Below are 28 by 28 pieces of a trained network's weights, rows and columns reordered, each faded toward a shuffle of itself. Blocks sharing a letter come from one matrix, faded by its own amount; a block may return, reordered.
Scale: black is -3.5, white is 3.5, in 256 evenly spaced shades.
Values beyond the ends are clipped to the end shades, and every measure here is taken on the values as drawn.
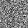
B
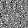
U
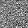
U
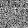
U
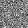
U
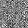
U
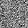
U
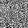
U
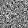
U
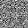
U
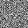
B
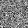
B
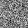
B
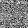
B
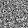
B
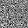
U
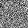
B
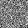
B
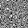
U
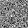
B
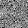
U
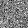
B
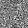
U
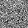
B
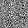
U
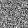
B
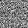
B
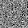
U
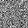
U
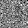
U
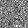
U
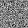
B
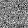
U
